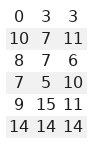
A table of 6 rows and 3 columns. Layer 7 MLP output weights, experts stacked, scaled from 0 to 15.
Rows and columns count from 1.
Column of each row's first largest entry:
2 3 1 3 2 1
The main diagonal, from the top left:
0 7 6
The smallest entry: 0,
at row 1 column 1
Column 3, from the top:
3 11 6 10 11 14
